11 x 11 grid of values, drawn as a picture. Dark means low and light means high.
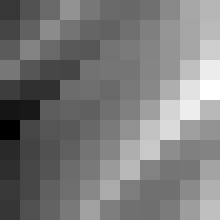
Lone odd cells: none. Ninth with the highest average: middle right. Grain: diagonal, up to the right. Ninth with the lowest average: middle left. Slope: up to the right.
